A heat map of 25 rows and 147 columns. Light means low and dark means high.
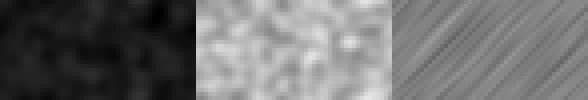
The table splits into one row of 3 panels. Panel 1,1: very high, blotchy, faint in contrast. Panel 1,2: low, blotchy. Panel 1,3: middling, slanting up to the right, faint in contrast.
